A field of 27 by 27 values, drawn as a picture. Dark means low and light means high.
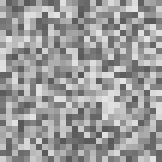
Average level on the scale: 60%. Stripes: none. Mirror symmetry: none. Histogram: flat. Grain: fine. Seam: none. Odd rows or columns: none.
